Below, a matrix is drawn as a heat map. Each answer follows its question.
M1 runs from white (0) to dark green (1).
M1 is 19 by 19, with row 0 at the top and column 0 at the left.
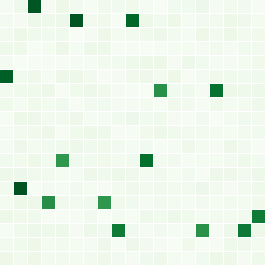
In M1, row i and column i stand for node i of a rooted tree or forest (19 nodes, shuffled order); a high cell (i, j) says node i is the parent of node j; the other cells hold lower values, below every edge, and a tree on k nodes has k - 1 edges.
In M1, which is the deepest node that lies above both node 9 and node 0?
1
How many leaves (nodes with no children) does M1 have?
10
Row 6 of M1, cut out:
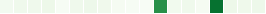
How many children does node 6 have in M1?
2
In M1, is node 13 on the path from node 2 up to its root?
yes
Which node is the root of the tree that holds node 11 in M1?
6
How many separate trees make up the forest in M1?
4
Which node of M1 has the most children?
16
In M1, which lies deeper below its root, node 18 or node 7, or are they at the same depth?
the same depth
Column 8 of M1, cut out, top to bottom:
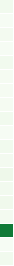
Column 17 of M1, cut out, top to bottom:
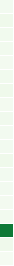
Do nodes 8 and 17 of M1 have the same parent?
yes
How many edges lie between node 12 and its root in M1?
0
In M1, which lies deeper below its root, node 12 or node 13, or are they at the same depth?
the same depth
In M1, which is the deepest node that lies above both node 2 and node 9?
1
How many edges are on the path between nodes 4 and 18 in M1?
4
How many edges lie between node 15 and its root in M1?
1
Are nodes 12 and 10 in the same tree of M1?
no
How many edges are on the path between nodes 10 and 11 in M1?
1
